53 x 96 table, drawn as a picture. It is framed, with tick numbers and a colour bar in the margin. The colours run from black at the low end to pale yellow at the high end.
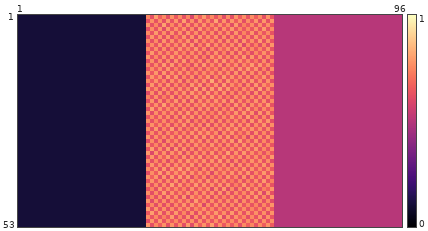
The table splits into one row of 3 panels. Panel 1,1: very low, flat. Panel 1,2: high, checkered. Panel 1,3: middling, flat.
